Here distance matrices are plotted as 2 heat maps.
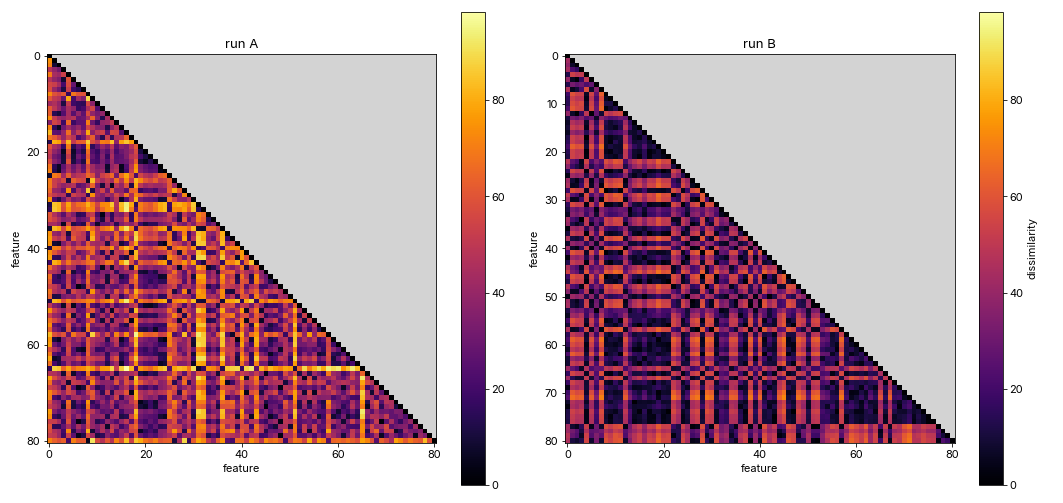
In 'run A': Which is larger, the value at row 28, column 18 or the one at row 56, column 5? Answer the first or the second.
the first
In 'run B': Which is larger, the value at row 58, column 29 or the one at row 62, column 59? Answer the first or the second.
the first
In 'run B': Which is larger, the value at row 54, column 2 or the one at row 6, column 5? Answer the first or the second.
the first
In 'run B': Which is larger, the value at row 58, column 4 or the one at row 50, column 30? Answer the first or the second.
the second
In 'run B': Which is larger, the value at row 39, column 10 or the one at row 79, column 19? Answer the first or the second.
the second
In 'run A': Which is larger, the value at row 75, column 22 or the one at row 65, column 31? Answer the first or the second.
the first
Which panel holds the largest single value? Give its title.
run A
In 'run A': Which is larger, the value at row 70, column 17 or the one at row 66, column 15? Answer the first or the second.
the second
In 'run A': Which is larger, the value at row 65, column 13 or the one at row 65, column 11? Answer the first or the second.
the first
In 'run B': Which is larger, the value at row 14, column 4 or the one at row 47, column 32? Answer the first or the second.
the second
